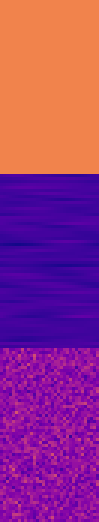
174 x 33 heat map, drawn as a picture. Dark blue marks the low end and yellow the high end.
The table splits into 3 rows of 1 panel. Panel 1,1: high, flat. Panel 2,1: very low, streaked across, faint in contrast. Panel 3,1: low, fine-grained.
